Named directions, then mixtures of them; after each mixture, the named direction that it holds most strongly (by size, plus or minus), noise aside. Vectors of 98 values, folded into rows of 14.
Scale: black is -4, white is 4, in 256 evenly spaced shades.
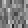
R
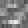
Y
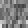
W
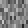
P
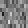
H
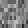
P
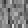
R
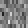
H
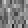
R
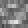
Y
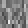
R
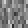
R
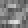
Y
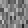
P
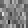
H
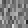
R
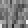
W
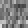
W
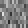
H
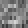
Y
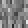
R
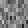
P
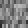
W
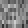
P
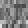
W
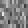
H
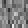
R
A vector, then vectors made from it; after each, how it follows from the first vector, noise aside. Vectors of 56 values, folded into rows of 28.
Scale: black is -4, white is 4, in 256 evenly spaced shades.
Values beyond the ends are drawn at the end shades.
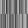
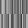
reversed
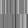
partly zeroed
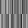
reversed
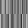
reversed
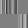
partly zeroed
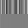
partly zeroed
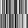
scaled up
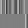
partly zeroed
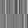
partly zeroed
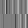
partly zeroed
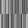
reversed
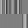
partly zeroed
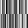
scaled up
